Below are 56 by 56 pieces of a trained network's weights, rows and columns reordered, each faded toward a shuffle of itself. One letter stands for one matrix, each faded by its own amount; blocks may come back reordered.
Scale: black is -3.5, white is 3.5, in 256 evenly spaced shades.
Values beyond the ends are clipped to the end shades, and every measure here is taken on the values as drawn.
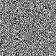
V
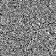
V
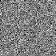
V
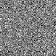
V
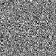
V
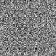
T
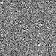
V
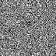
V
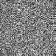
T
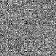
V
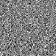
V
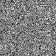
V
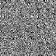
V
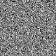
V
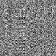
T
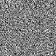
V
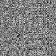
T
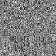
T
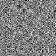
V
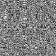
V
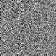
T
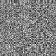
T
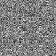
T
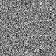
T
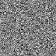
V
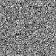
V
